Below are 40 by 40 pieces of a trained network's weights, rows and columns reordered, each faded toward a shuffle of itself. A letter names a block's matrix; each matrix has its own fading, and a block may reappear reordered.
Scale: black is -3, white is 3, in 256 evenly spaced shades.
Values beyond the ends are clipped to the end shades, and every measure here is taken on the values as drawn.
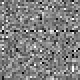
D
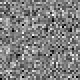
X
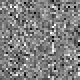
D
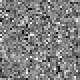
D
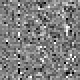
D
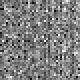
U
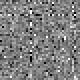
D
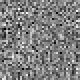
X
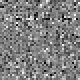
D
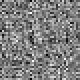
X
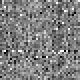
U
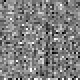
U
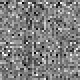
U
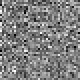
X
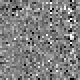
D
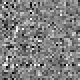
D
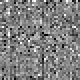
U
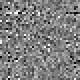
D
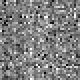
U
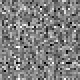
U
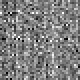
U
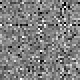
D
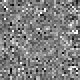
D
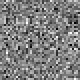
X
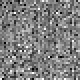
U
